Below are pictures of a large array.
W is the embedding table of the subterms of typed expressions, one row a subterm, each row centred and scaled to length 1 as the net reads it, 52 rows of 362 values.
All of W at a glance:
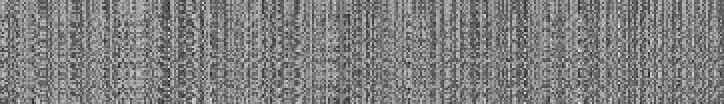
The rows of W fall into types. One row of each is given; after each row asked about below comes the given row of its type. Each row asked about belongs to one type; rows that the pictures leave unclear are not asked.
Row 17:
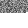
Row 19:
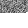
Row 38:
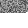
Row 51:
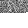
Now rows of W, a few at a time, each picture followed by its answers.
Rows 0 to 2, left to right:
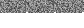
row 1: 38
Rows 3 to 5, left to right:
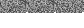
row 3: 38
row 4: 38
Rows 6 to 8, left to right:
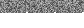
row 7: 19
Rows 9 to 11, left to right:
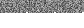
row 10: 51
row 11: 19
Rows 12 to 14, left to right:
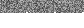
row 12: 19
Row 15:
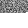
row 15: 17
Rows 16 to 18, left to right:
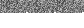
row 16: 19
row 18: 17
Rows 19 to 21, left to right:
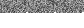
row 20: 38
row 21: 17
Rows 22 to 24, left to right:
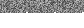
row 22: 19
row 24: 19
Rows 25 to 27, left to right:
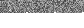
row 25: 51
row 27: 17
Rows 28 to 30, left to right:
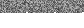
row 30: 51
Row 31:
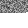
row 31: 19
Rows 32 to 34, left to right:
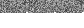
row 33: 17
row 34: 38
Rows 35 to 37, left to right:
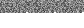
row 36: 17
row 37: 17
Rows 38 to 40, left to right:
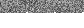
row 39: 17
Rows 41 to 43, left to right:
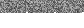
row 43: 51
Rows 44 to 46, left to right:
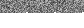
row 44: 19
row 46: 17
